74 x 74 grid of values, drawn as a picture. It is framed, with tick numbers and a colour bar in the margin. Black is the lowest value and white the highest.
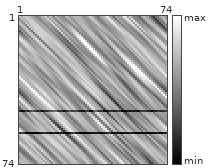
Odd lines: rows 48 and 59. Histogram: skewed, a long tail of low values. Grain: diagonal, down to the right.
